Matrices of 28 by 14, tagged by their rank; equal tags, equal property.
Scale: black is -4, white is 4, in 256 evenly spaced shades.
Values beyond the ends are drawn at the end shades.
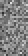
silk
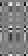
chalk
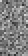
silk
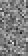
silk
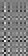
chalk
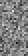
silk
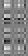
chalk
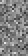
silk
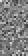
silk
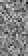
silk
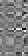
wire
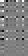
chalk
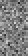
silk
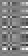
chalk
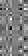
wire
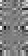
wire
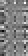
wire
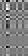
chalk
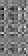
wire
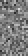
silk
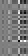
chalk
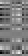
chalk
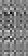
wire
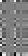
chalk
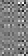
wire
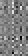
wire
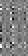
wire
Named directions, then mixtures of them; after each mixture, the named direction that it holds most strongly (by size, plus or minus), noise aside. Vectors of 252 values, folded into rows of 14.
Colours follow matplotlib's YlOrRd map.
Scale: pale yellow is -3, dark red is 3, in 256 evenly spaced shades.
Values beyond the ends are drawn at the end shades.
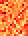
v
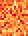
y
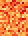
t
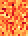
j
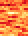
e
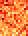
v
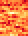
e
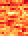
e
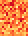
t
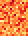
t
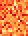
y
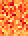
j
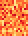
y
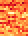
e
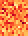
j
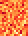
v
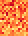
t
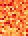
y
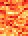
e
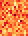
y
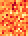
y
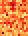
j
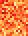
y
